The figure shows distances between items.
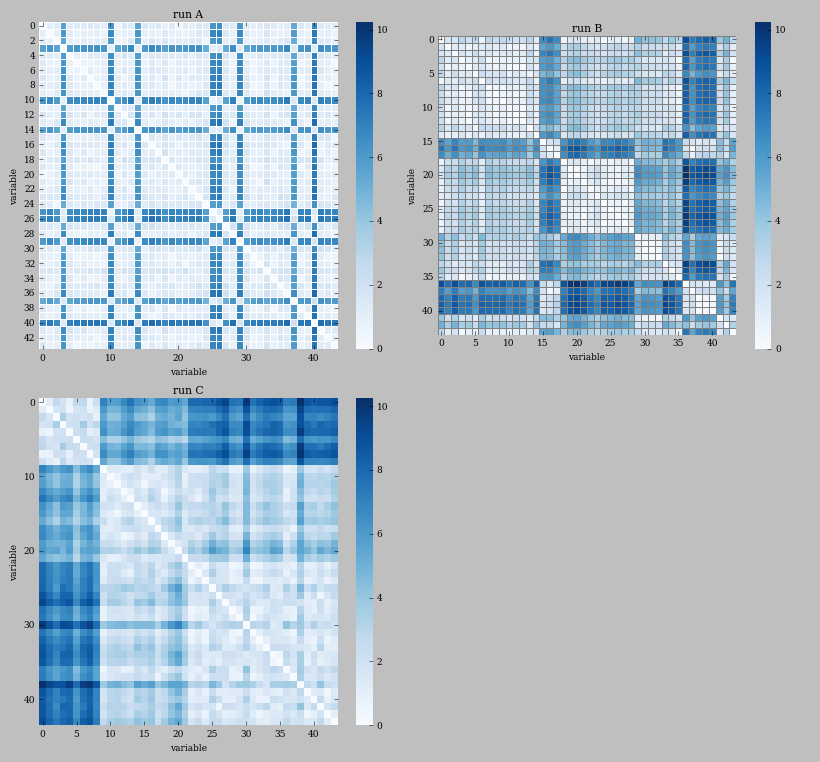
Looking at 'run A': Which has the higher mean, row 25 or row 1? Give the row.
25
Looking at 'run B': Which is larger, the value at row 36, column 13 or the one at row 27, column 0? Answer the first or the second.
the first
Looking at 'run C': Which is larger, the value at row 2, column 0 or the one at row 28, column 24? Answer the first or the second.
the first
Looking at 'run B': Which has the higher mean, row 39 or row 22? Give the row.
39
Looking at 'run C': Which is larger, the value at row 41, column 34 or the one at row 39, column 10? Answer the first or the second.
the second
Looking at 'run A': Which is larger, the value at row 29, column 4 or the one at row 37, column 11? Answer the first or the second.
the first
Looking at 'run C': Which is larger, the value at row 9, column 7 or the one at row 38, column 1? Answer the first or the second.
the second
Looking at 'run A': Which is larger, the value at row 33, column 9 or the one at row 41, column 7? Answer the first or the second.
the first
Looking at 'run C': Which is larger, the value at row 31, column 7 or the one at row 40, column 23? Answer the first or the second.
the first
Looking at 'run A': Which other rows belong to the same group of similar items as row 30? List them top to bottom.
0, 1, 2, 4, 5, 6, 7, 8, 9, 11, 12, 13, 15, 16, 17, 18, 19, 20, 21, 22, 23, 24, 27, 28, 31, 32, 33, 34, 35, 36, 38, 39, 41, 42, 43
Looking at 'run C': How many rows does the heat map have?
44
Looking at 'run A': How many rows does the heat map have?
44
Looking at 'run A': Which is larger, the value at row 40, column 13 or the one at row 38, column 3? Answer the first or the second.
the first
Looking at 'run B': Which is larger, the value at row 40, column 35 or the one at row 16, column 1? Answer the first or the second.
the first
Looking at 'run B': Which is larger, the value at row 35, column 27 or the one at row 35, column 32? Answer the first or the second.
the first
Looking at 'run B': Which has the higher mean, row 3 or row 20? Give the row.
20
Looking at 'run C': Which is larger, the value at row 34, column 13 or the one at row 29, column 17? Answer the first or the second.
the first
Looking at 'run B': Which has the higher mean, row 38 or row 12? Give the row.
38
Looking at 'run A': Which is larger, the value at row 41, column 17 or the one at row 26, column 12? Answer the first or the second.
the second
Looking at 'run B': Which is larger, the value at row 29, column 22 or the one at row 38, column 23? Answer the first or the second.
the second
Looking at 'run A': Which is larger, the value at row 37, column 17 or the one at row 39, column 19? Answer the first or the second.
the first
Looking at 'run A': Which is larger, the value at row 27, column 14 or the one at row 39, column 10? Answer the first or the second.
the second
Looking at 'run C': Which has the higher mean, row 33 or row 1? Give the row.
1
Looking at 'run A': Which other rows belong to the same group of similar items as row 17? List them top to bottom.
0, 1, 2, 4, 5, 6, 7, 8, 9, 11, 12, 13, 15, 16, 18, 19, 20, 21, 22, 23, 24, 27, 28, 30, 31, 32, 33, 34, 35, 36, 38, 39, 41, 42, 43
